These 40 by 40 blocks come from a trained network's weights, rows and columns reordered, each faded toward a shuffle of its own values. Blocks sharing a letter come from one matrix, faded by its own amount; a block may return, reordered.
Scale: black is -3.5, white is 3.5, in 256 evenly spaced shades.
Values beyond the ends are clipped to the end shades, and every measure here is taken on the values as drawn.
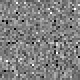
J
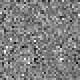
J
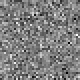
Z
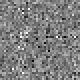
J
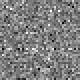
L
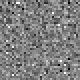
J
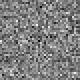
L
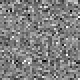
Z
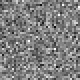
Z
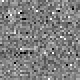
J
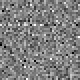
L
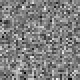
Z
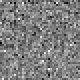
J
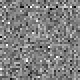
L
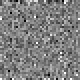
J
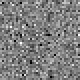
J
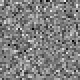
Z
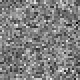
Z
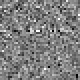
L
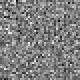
Z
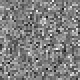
Z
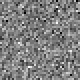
Z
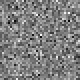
Z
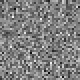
Z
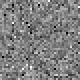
J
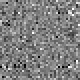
J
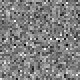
L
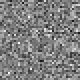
L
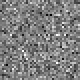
Z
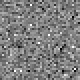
J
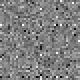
J
